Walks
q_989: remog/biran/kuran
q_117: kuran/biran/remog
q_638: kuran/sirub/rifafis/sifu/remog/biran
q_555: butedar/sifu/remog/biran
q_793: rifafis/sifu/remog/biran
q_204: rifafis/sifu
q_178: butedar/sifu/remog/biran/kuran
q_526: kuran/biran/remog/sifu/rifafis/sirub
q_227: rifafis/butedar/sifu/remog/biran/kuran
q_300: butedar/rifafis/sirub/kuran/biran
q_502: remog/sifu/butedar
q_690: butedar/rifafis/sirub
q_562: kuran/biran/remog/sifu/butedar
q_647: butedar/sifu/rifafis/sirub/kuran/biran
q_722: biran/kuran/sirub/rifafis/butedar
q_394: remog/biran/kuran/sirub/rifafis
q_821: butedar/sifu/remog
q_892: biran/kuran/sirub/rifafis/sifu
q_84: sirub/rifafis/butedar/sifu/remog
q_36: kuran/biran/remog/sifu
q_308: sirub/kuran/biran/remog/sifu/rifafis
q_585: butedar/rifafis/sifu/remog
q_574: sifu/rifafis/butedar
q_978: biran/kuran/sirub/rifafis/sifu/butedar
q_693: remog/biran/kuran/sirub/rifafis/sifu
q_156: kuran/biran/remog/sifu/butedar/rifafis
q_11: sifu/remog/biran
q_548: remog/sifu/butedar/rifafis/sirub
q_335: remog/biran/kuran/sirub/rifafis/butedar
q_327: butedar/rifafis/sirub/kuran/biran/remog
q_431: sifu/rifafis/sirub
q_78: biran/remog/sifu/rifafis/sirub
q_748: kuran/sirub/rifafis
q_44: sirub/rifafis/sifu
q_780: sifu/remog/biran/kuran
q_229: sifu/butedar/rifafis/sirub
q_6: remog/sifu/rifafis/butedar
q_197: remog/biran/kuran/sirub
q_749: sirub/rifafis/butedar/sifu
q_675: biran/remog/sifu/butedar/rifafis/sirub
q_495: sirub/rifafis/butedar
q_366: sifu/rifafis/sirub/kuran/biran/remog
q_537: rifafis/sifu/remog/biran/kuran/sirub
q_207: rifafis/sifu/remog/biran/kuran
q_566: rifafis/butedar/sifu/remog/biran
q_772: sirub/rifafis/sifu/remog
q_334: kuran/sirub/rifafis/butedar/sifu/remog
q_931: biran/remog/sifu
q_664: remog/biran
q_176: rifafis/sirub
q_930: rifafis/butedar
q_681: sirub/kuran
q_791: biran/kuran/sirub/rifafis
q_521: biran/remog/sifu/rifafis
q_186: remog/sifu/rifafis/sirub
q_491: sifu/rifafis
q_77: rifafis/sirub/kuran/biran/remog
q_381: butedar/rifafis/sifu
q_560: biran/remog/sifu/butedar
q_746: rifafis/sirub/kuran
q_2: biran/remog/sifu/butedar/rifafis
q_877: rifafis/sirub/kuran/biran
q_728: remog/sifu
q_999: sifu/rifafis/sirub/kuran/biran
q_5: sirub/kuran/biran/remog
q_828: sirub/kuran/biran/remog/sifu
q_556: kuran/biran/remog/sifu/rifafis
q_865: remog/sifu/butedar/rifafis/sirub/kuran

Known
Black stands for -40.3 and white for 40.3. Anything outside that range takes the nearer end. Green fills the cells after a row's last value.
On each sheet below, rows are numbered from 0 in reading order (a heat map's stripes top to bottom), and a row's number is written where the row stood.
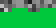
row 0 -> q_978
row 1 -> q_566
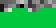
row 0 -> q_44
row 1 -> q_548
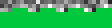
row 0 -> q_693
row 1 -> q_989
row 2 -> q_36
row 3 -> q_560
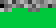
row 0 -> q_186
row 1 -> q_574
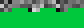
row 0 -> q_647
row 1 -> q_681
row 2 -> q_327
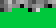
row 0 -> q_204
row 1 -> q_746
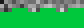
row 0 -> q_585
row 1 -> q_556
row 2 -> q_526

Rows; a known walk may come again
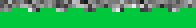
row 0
q_394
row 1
q_821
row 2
q_78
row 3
q_585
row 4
q_36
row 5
q_381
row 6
q_999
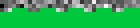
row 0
q_772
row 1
q_574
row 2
q_521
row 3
q_989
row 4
q_308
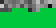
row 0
q_227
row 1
q_204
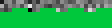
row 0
q_566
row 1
q_300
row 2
q_865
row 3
q_5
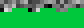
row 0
q_681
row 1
q_495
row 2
q_229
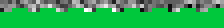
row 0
q_334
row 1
q_117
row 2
q_675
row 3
q_780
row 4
q_555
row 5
q_327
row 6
q_44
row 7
q_431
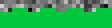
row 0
q_156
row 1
q_77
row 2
q_207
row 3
q_84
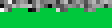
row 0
q_728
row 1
q_930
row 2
q_6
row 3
q_491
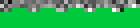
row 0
q_647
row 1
q_526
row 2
q_197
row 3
q_828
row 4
q_560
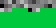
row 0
q_186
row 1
q_877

